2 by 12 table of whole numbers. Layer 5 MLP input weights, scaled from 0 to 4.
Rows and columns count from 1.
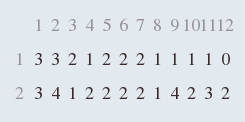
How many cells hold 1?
7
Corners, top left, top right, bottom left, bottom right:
3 0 3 2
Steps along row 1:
same down down up same same down same same same down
